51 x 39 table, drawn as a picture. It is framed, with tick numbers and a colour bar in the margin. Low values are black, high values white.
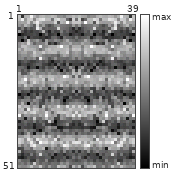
No row or column stands out. It is mirror symmetric from left to right. Stripes running across repeat 5 times from top to bottom. The values follow a bell shape. There is no overall slope.
